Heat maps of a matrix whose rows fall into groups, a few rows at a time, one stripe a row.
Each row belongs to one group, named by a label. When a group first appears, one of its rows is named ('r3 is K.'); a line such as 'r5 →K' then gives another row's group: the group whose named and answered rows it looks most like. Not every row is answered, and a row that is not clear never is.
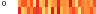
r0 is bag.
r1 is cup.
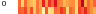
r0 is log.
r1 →bag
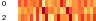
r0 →bag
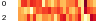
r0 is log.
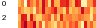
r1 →log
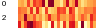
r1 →bag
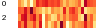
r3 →bag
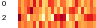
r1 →cup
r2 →bag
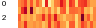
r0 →bag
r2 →log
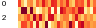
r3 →bag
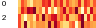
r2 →log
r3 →log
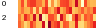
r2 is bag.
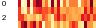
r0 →cup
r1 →cup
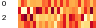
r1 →cup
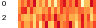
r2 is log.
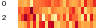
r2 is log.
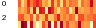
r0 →cup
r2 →bag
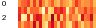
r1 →bag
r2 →cup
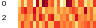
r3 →bag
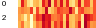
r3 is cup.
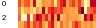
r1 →log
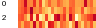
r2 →bag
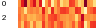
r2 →log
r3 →log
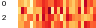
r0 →cup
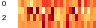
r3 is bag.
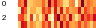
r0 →log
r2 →bag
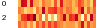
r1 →log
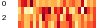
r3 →bag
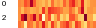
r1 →log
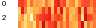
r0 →bag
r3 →log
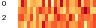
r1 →log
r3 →log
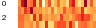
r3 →bag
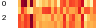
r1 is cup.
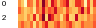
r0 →log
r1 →log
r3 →bag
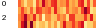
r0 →log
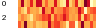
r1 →log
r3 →log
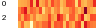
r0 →bag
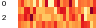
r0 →bag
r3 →log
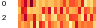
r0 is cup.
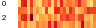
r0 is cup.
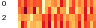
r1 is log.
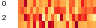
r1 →bag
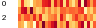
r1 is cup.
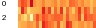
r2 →cup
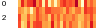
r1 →cup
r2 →cup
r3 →cup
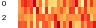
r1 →bag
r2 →log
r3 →bag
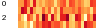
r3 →cup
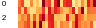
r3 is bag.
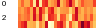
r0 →bag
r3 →bag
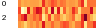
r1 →cup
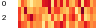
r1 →log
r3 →bag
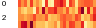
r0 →bag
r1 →log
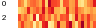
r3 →bag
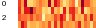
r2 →bag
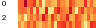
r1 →bag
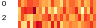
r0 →cup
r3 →cup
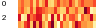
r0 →bag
